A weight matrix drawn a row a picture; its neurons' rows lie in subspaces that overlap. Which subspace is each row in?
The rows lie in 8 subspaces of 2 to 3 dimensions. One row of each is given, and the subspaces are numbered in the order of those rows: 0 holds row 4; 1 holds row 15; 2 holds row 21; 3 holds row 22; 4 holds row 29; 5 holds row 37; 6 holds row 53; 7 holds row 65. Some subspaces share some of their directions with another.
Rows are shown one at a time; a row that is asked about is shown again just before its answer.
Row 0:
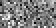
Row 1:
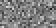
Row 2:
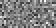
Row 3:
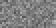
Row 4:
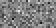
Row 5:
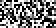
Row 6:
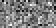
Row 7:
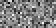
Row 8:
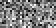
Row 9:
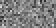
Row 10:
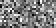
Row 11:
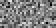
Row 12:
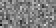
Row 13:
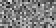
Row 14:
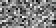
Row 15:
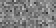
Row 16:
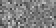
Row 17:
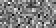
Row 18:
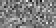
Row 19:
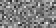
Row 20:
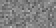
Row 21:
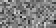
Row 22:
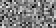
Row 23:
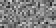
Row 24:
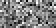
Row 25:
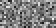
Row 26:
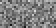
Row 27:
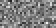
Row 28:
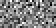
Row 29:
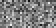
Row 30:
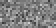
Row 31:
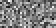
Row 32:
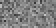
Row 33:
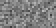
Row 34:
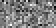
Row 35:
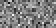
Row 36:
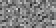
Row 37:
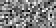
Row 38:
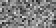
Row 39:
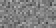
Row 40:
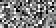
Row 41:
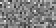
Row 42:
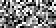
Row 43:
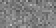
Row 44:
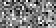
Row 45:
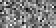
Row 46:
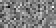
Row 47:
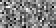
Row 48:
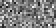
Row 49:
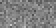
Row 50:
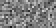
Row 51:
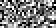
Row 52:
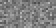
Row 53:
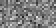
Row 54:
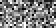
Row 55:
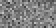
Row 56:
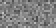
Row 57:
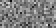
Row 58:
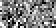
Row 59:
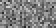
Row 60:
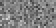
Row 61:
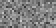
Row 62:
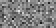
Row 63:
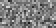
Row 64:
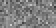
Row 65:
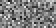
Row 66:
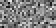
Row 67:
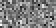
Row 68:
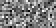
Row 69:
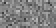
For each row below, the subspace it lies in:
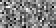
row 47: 0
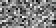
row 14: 2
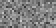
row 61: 3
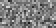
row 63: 6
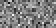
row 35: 2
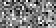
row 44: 1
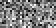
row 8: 6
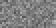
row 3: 2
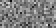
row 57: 3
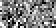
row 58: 7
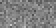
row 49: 1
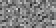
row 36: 2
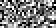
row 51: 4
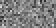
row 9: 3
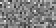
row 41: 3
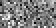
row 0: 7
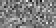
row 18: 4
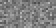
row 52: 5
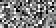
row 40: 0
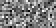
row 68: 5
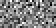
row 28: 4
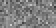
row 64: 0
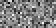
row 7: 2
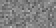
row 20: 5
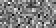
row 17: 2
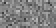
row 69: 6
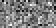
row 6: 4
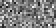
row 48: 3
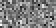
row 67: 7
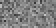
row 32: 3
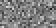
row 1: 4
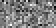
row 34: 4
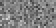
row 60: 7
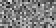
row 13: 7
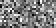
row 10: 3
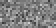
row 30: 6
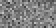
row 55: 7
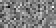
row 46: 0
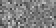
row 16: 7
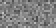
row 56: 6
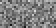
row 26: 1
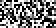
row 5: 1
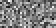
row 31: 2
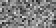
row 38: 2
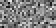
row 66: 4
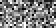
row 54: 1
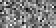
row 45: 0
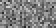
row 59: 0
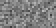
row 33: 5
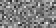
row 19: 6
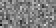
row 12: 7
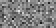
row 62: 0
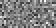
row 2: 3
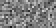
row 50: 5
